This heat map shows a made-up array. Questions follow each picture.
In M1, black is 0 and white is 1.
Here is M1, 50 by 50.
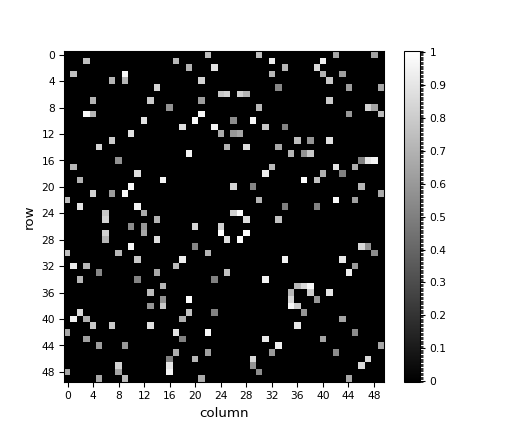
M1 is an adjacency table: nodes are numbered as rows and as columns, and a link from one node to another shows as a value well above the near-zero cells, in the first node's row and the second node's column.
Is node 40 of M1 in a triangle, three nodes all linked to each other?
yes
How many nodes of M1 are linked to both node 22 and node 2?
0
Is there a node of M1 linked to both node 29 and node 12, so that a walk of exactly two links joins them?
yes
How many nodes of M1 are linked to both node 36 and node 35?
1
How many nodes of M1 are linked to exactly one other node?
0
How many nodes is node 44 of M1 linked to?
4
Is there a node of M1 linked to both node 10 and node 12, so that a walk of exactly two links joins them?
yes
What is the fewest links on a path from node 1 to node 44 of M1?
3
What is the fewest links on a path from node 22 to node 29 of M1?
4
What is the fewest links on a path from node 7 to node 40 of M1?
4
